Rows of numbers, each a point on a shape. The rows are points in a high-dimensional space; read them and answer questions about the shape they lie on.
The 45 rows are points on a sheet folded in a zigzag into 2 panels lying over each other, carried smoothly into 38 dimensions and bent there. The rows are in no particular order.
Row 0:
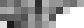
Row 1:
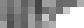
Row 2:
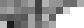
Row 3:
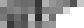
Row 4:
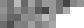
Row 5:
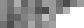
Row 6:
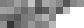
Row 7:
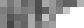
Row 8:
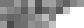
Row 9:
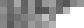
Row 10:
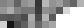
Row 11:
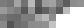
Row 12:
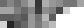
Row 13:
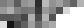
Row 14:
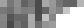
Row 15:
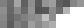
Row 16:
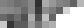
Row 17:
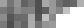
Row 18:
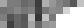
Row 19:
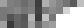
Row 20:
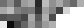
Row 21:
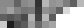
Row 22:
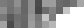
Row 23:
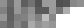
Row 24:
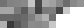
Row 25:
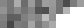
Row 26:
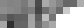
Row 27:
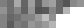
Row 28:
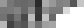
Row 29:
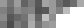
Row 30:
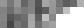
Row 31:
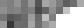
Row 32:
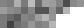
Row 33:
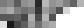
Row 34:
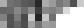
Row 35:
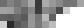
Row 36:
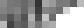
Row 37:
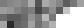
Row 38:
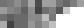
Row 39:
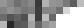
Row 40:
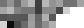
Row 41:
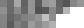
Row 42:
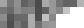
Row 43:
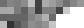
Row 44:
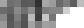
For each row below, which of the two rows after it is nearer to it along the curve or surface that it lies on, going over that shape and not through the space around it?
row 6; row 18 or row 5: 5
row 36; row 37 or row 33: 33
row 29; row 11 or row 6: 6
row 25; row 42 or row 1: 42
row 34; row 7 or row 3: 3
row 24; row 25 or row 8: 8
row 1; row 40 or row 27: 27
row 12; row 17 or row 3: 3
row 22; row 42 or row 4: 42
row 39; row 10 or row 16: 10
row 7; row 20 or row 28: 28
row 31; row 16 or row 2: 2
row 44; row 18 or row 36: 36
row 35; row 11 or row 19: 11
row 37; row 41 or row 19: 19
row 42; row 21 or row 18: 18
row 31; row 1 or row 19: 19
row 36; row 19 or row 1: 1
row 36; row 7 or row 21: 21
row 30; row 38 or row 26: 26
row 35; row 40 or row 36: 36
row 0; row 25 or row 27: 27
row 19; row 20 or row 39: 39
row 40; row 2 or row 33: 2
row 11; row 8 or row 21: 8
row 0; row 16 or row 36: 16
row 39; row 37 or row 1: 37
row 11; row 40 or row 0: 0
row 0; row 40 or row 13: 13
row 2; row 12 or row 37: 37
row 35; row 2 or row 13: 13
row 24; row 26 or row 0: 0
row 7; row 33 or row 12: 33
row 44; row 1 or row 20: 1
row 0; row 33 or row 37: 33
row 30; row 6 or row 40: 6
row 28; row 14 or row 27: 14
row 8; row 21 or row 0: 0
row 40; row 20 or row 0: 20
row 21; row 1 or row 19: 19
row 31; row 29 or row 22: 29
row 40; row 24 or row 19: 19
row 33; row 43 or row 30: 43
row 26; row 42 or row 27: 42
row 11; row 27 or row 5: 27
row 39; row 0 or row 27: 0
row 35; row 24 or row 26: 24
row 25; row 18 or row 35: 18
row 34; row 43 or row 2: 2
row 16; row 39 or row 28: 28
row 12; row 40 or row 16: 16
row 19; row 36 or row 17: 17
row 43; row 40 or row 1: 1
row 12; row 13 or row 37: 13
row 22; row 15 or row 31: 15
